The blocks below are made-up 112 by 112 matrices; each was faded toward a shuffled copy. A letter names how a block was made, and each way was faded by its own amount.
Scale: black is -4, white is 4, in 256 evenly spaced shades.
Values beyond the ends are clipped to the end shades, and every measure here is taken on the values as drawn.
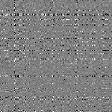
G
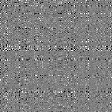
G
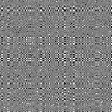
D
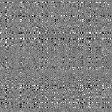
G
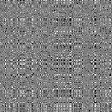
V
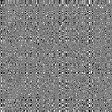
V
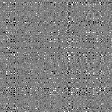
G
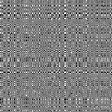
D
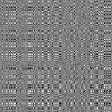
D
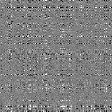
G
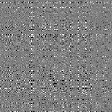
G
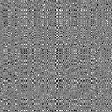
V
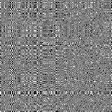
V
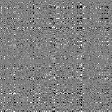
G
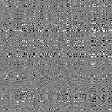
G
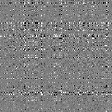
G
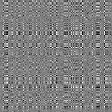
D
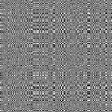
D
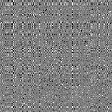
V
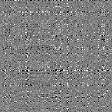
G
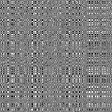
D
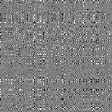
G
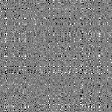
G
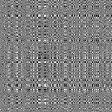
D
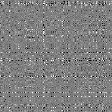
G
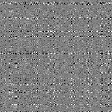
G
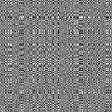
D
